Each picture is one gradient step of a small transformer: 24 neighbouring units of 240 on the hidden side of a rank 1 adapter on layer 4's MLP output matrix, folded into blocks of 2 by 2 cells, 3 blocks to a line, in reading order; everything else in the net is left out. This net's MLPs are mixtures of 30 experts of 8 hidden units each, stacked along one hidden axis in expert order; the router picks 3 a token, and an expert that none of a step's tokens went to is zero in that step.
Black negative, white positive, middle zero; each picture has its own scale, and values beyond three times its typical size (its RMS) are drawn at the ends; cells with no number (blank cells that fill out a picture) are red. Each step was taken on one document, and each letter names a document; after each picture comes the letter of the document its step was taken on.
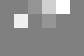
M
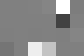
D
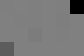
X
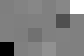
X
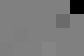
X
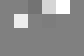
M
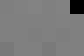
X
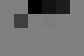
M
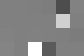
D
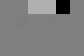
M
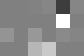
D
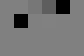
M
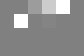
M
